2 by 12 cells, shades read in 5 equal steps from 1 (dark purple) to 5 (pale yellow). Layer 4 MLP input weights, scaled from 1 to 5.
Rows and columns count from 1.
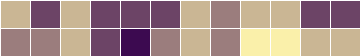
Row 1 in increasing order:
2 2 2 2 2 2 3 4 4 4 4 4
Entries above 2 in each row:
6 10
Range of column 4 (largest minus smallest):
0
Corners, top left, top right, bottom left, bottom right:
4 2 3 4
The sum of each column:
7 5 8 4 3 5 8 6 9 9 6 6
